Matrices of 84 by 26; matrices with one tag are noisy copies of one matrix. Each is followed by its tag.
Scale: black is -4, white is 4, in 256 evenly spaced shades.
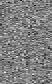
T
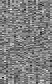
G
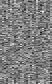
G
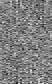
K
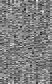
G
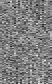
K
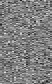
T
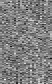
K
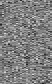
T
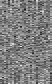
G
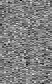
T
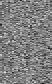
T
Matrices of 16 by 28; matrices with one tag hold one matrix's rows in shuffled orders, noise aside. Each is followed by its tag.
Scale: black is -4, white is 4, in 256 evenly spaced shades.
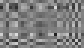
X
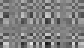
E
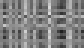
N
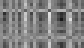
N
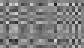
X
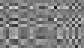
X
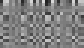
E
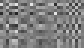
X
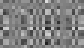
E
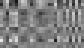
X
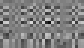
E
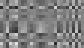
X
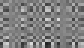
E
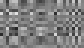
X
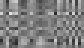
X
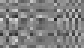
X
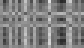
N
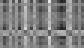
N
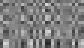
E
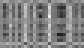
N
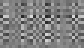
E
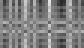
N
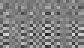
E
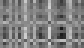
N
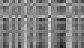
N
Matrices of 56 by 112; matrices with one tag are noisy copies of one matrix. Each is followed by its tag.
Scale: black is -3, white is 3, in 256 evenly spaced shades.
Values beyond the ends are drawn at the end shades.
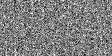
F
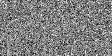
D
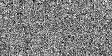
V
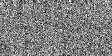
V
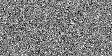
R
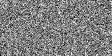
D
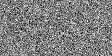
R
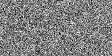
R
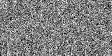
D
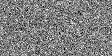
R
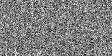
F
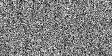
V
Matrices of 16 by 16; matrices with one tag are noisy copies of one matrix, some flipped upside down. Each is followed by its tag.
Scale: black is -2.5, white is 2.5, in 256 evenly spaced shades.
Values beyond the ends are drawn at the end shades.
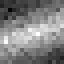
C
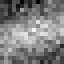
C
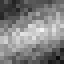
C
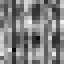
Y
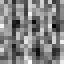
Y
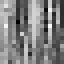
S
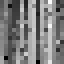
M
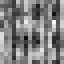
Y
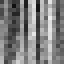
M
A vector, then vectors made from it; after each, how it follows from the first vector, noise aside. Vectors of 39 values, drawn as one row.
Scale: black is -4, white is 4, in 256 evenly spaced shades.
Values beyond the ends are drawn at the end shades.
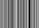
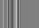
partly zeroed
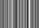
negated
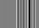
partly zeroed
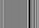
partly zeroed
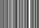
negated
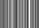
negated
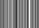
negated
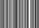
negated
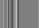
partly zeroed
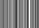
negated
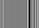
partly zeroed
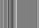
partly zeroed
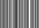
negated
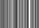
negated
